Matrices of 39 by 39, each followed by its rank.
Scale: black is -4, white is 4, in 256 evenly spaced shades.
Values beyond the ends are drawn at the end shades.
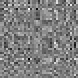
five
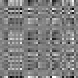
two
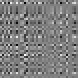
two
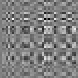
two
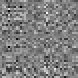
five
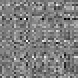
five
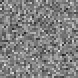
full rank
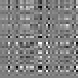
two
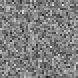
full rank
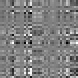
two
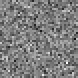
full rank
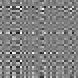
two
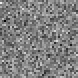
full rank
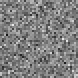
full rank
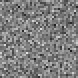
full rank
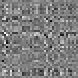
five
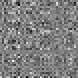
five
